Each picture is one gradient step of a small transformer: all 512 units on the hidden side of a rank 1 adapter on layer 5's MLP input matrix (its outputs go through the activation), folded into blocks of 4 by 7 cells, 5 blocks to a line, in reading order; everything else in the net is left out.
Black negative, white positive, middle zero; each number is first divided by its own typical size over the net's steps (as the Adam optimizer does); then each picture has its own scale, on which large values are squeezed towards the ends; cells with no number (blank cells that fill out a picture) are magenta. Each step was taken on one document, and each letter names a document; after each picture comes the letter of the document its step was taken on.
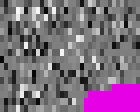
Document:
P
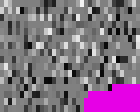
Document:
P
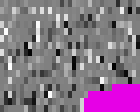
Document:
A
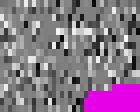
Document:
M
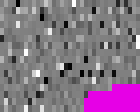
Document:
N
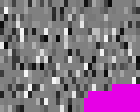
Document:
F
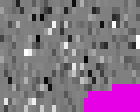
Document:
N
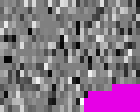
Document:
M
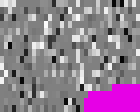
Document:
P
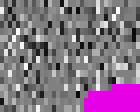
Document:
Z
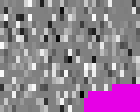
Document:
F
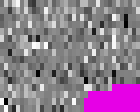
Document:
Z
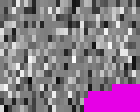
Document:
M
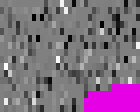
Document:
N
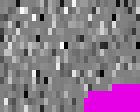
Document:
N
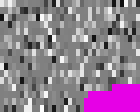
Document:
P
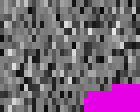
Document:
M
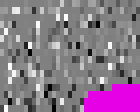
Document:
A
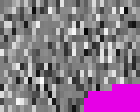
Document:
M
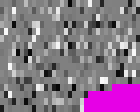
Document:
M
